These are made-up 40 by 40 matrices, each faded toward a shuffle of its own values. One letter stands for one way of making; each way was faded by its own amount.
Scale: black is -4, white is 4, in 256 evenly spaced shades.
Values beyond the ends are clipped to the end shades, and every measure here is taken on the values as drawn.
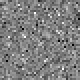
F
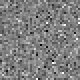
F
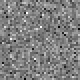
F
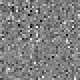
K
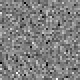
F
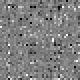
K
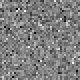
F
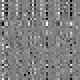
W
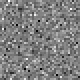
F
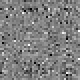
K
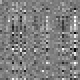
W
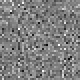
K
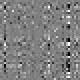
W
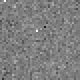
F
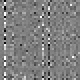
W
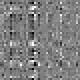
W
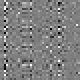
W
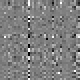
W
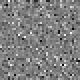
K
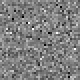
F
